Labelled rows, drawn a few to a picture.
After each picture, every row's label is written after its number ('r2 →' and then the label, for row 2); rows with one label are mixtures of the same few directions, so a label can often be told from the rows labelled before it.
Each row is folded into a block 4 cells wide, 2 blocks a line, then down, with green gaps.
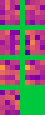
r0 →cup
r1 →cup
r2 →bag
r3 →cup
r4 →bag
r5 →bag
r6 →cup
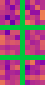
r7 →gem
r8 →cup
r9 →bag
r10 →cup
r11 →cup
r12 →bag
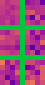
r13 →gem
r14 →gem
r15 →bag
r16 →gem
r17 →gem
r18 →cup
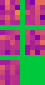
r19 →cup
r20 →bag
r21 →cup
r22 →gem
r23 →cup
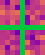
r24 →bag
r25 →gem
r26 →gem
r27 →cup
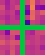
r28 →cup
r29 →cup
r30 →bag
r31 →bag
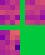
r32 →gem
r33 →bag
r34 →bag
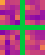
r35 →gem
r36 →bag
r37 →cup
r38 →bag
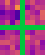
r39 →bag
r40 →cup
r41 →gem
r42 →cup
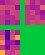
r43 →cup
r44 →cup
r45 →cup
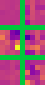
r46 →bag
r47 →cup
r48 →bag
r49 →bag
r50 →bag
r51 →cup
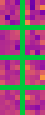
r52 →gem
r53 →cup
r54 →bag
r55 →gem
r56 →cup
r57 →bag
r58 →cup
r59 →bag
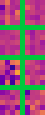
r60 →cup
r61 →bag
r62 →gem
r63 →cup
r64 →gem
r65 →gem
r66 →gem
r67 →gem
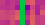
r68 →bag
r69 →cup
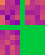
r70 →gem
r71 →gem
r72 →gem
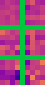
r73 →gem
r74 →bag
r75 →gem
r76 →cup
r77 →bag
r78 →gem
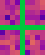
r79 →gem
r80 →bag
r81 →gem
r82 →cup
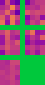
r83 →gem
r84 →gem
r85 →cup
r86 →bag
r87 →bag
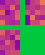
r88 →cup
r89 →gem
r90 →cup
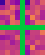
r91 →gem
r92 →gem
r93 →cup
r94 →gem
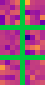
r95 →gem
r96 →gem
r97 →gem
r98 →bag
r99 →bag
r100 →gem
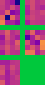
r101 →gem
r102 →cup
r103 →cup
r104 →cup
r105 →cup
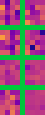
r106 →cup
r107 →cup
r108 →bag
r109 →gem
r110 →cup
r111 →bag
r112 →gem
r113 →bag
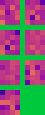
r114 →cup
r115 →gem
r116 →gem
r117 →gem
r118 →bag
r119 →cup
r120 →gem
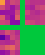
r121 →gem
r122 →cup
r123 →bag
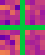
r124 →cup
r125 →cup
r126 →cup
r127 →gem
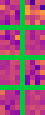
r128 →cup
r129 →bag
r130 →cup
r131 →cup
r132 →bag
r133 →gem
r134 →gem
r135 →gem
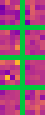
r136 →bag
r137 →cup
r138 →bag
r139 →cup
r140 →gem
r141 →bag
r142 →gem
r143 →bag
